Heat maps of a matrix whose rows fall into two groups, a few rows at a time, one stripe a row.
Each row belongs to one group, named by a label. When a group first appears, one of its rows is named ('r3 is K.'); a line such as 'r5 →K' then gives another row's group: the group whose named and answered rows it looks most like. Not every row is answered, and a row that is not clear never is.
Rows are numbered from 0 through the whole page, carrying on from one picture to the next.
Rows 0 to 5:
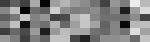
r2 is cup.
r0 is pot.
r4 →pot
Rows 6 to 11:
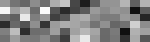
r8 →cup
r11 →cup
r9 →pot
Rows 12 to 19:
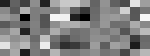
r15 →pot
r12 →pot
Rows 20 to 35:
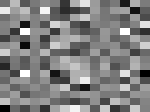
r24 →cup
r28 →pot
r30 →cup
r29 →pot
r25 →pot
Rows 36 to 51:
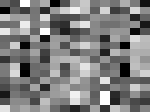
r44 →pot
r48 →pot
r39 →cup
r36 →cup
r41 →pot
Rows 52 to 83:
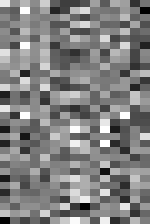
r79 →pot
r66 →pot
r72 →pot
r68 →cup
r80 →cup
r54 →cup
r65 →pot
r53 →cup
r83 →pot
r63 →cup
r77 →pot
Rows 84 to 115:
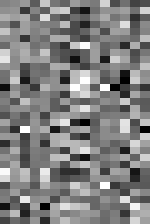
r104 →pot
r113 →pot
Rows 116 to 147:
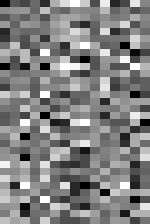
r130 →pot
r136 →cup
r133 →cup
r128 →pot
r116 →pot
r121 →pot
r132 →pot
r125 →pot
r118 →pot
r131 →cup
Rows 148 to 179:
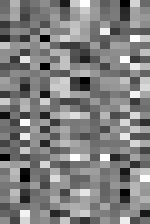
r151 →pot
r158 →cup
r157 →pot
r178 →cup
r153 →pot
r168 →pot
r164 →pot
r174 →pot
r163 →cup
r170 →pot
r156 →cup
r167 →cup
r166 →pot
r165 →cup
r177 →pot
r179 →cup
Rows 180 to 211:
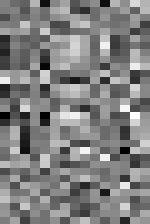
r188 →pot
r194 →cup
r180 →pot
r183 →cup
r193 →pot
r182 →pot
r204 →pot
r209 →cup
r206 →cup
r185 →pot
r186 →pot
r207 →pot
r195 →cup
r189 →pot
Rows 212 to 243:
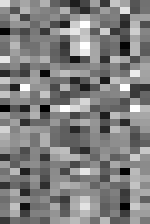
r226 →cup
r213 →cup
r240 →cup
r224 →cup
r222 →pot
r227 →pot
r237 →pot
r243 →pot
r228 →pot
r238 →pot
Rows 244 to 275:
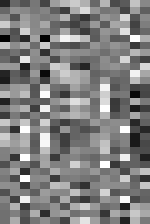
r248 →cup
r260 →pot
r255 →pot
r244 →pot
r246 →cup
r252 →cup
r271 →pot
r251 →pot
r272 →cup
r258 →pot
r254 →pot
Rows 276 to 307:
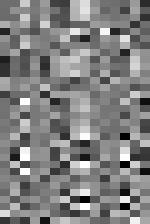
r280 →pot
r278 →cup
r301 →pot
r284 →pot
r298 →cup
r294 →cup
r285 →pot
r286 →pot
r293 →cup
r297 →cup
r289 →pot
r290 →cup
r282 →cup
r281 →cup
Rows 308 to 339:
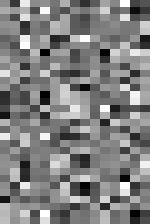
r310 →cup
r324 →pot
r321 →pot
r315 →pot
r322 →pot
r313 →cup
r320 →cup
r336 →pot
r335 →cup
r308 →cup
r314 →cup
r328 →cup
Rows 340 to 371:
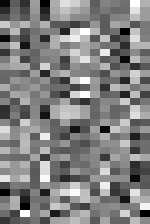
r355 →pot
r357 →cup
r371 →pot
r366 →pot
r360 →cup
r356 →pot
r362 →pot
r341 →pot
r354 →cup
